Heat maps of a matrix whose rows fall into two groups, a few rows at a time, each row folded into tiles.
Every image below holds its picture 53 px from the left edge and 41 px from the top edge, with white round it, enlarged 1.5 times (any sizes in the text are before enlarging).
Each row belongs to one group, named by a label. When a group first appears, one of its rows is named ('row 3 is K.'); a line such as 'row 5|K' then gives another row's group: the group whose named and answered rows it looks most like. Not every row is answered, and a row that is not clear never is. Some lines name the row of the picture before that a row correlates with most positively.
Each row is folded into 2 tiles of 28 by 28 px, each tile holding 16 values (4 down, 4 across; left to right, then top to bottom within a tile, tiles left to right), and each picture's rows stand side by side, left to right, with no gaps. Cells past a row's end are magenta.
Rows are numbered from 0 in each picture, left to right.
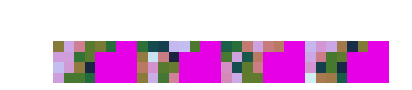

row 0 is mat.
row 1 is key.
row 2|key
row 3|mat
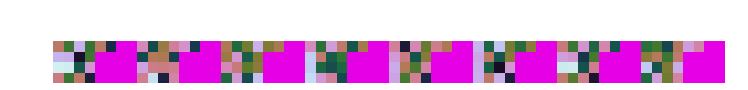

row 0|mat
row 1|key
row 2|key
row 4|mat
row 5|mat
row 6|mat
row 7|key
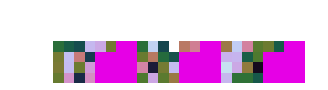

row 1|key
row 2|mat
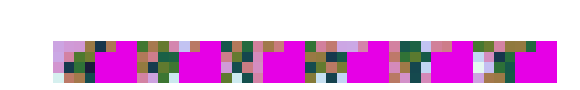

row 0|mat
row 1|key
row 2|key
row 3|key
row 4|key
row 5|mat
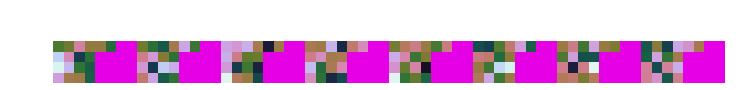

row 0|mat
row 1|key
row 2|mat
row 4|mat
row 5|key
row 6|key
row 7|key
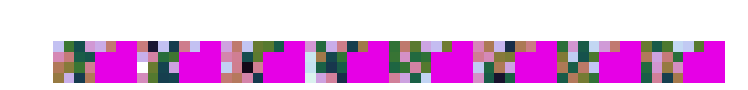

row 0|key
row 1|mat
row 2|mat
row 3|mat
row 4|key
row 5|mat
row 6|key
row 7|key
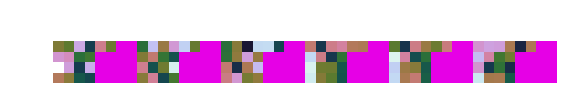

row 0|mat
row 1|key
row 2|key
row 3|mat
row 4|mat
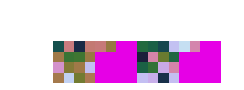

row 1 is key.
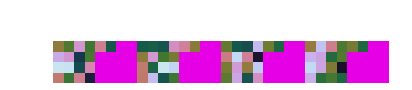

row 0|mat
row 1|key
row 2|key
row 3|mat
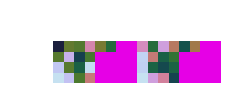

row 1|mat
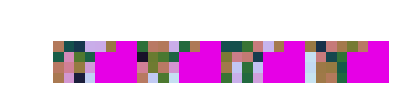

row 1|key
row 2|key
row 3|mat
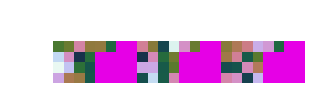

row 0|mat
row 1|key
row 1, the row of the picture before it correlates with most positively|0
